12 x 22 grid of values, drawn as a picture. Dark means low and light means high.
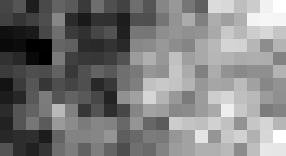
Average level on the scale: 50%. Ninth with the lowest average: top left. Slope: up to the right.
